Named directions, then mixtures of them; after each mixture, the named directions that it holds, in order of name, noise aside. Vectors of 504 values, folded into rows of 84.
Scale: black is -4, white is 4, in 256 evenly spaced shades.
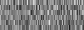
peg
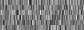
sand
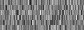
sand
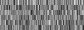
peg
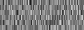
peg, sand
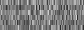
peg, sand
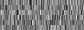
sand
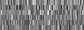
peg, sand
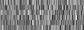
peg, sand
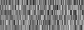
peg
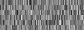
peg, sand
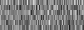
peg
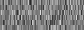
sand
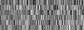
peg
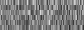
peg, sand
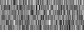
peg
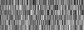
peg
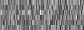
peg, sand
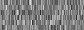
sand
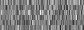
peg, sand
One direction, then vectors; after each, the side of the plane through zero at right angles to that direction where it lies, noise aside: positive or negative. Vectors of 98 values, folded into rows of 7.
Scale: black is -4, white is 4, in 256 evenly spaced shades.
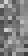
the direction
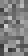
positive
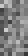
positive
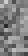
positive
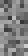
negative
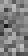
positive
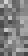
positive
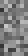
positive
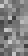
positive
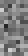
negative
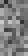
negative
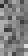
negative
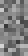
negative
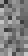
negative
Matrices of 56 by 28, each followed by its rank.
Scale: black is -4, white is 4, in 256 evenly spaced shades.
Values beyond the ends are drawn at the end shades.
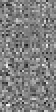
five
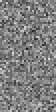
full rank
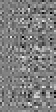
five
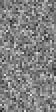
full rank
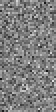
full rank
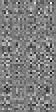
five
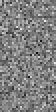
full rank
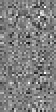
five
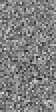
full rank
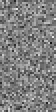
full rank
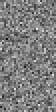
full rank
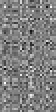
five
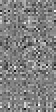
five
